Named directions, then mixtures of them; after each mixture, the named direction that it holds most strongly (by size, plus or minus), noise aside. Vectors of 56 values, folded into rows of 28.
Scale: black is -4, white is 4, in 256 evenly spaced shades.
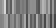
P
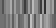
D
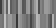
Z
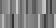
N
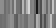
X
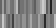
N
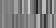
X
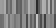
P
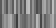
X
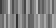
Z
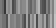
P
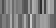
D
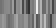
X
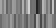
X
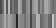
Z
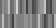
N
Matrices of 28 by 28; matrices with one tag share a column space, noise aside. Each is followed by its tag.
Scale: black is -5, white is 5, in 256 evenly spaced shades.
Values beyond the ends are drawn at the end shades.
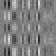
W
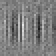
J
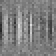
J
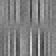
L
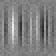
J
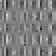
W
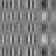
W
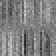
L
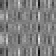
W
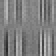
L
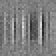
J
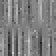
L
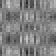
W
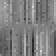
L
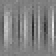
J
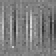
J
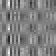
W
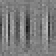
J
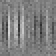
J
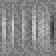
J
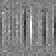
J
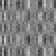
W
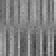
L
